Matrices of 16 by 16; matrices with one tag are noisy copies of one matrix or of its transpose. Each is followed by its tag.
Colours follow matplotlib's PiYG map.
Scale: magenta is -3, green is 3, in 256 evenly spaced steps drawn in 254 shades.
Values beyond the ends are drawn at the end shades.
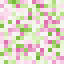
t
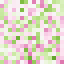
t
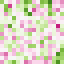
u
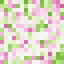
u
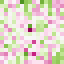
u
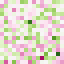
t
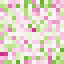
u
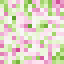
u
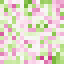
u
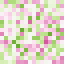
t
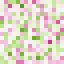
t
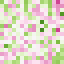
u
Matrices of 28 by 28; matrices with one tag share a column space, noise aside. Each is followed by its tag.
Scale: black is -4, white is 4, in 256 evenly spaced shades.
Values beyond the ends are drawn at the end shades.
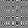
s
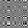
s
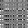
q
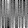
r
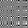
s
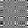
s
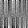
r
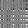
q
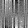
r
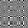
s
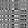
q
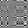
s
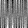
r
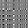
q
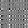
q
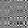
s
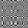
s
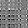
q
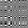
s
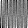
r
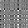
q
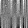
r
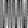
r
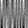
r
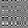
s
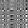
q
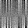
r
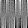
r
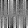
r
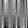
r
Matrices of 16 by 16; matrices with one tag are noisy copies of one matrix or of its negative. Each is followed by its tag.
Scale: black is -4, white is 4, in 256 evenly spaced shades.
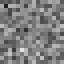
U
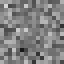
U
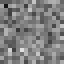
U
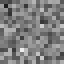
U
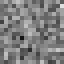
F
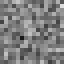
F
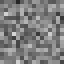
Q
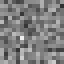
F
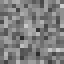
F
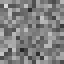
U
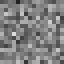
Q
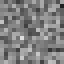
F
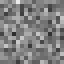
Q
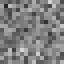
U
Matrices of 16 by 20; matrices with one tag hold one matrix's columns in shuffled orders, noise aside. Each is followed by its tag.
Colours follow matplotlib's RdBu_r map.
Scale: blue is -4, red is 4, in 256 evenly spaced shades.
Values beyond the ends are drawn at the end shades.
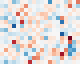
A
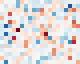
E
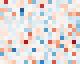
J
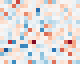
J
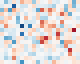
E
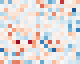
J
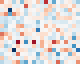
J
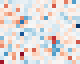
A
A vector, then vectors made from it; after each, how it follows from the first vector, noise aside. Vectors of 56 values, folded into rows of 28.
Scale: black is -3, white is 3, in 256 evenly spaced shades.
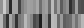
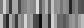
copied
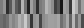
wrapped around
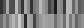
wrapped around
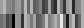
wrapped around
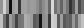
copied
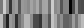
copied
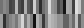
wrapped around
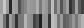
copied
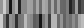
copied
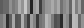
wrapped around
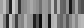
copied
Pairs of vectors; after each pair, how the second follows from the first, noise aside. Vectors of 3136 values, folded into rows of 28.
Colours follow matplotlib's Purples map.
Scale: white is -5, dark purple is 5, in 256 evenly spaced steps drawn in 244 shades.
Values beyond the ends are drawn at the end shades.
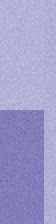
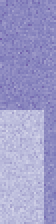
negated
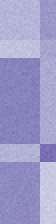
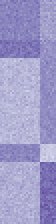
negated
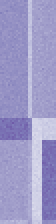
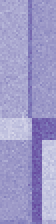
negated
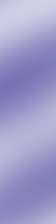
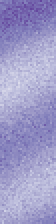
negated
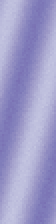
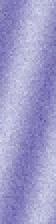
negated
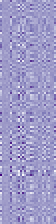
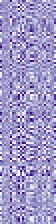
scaled up
